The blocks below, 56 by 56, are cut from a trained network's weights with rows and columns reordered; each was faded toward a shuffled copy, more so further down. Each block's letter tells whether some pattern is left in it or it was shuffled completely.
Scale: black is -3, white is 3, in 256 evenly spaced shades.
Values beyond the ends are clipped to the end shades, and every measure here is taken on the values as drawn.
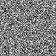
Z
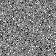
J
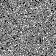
J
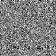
Z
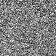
J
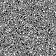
J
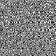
Z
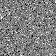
J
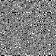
Z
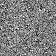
J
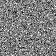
J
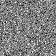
J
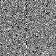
Z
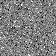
J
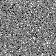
J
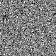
J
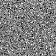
Z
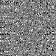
Z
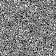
J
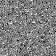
J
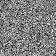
J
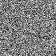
J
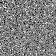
J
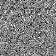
Z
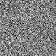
Z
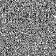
Z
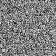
J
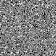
Z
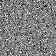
J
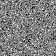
J
